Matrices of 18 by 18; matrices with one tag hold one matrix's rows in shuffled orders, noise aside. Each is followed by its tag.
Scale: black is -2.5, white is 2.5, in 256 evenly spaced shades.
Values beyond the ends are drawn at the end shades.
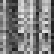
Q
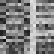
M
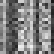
Q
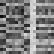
M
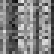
Q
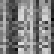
Q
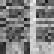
M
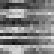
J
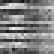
J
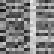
M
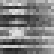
J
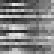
J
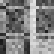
M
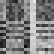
M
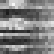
J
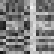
M
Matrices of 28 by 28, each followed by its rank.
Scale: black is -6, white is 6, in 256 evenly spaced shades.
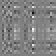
two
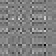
two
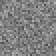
full rank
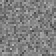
full rank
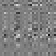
two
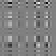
one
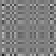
one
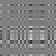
one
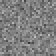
full rank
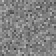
full rank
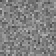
full rank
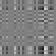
one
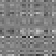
two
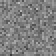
full rank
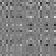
two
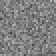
full rank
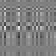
one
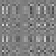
two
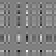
one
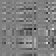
two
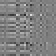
two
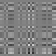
one
